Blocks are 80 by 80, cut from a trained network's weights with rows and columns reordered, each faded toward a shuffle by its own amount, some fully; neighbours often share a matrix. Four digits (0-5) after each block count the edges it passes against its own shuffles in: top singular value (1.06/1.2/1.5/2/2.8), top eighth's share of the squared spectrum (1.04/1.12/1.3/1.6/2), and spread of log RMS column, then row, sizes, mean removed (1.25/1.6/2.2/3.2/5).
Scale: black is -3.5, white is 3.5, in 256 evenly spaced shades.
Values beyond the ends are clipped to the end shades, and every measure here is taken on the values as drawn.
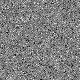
0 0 0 0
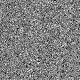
0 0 0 0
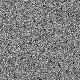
1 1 0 0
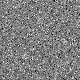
0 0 0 0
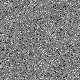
0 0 0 0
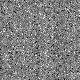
1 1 0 0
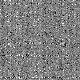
3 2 0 2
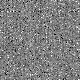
2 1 0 1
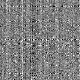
4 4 2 3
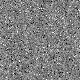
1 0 0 0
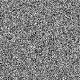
3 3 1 0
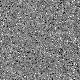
1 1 0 0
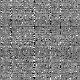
3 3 3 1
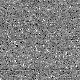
2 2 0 0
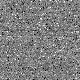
1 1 0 0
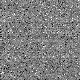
2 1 1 0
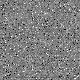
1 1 1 0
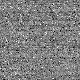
2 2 1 0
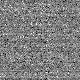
2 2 1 0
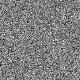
0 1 0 0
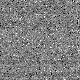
1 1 1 0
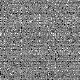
3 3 3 1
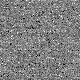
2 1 0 0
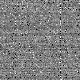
3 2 2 0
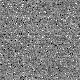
1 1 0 0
